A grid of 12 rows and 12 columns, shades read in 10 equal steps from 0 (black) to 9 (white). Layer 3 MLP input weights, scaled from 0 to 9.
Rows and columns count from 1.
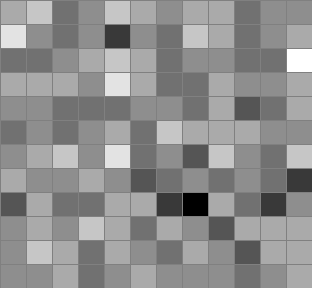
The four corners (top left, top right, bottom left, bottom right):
6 5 5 6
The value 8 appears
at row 2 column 1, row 4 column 5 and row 7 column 5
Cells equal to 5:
45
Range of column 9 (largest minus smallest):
4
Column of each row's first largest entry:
2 1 12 5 9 7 5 1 2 4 2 3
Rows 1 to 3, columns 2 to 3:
7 4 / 5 4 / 4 5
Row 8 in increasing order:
2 3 4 4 4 5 5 5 5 5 6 6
